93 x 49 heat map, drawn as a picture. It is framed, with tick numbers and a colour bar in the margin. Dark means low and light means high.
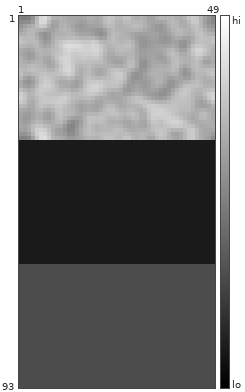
The table splits into 3 rows of 1 panel. Panel 1,1: high, blotchy. Panel 2,1: very low, flat. Panel 3,1: low, flat.
